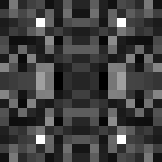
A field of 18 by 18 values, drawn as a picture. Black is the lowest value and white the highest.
It mirrors both left to right and top to bottom. No single row or column stands out from its neighbours. The values are skewed, with a long tail toward high values. The ninth with the lowest average is the centre. The centre is the smoothest part. There is no overall slope.
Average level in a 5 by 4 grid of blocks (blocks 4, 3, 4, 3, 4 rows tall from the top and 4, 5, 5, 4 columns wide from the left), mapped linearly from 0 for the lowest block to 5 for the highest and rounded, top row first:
2442 | 0110 | 3553 | 0110 | 2442
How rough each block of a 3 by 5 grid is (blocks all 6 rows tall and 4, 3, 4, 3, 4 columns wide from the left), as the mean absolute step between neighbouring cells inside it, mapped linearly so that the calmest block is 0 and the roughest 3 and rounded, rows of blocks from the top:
13131 | 22022 | 13131
